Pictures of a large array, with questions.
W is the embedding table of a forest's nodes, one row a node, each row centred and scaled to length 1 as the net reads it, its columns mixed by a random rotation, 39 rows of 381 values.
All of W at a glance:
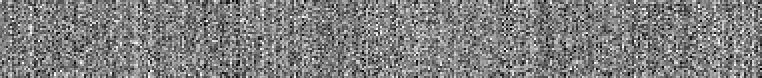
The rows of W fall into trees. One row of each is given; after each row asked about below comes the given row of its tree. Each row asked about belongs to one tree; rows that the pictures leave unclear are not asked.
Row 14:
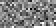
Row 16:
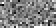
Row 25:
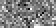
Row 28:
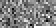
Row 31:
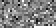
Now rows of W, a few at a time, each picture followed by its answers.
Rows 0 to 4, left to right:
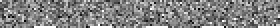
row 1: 31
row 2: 14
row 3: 14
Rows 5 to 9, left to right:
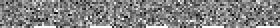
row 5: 14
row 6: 25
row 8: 28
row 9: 14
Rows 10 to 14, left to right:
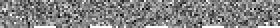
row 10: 25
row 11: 31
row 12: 14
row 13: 16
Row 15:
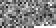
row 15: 31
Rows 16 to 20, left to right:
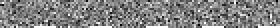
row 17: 14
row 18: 28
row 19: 28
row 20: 31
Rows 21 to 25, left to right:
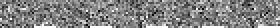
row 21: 31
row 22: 28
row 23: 25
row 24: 14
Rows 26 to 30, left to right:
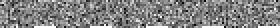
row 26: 16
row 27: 31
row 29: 16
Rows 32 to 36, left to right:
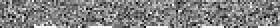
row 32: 31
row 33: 14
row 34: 28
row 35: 16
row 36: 31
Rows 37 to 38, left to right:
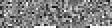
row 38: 31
